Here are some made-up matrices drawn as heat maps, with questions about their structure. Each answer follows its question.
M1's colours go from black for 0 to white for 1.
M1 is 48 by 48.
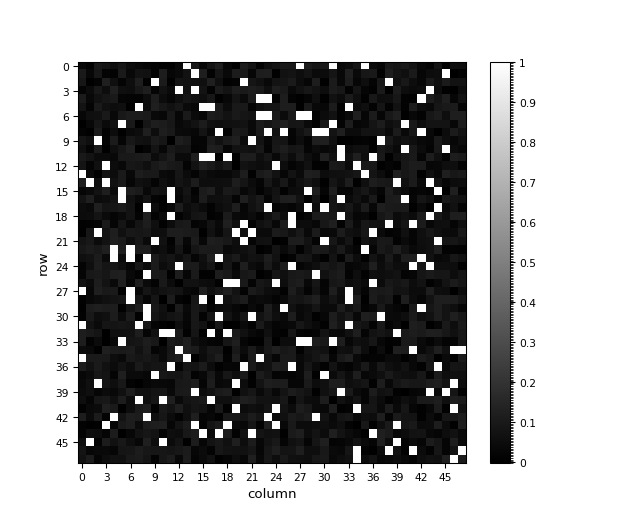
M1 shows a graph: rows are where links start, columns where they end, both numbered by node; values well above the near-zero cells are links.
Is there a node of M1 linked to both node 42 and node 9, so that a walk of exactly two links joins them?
no
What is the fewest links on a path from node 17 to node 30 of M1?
1
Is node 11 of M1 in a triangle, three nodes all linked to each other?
yes
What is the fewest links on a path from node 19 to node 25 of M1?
5
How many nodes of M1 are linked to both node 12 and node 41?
2
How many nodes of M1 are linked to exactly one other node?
0
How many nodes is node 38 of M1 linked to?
3
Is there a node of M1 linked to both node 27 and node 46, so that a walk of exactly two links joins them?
no
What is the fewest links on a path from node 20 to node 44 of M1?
2
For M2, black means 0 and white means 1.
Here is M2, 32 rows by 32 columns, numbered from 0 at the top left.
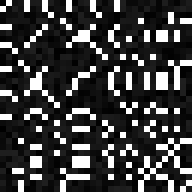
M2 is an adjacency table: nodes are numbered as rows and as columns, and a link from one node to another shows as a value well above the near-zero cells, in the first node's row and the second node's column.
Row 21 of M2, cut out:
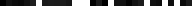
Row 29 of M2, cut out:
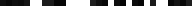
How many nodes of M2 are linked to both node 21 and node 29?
7
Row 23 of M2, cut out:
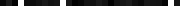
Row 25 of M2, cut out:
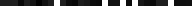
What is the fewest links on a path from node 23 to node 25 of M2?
2
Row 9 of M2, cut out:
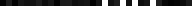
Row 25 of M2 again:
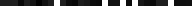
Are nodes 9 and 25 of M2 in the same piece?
yes
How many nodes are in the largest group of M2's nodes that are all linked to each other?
8
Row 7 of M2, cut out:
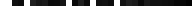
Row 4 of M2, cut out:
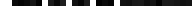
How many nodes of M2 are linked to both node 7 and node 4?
5
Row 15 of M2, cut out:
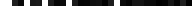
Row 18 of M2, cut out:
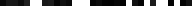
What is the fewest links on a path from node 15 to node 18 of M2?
3
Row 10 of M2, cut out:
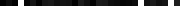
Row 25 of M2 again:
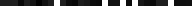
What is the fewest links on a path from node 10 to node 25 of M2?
2
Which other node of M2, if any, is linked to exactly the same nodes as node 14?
node 13
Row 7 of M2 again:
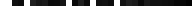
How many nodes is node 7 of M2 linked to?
6
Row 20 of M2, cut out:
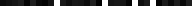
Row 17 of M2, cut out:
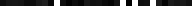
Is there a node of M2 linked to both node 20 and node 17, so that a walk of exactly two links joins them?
yes
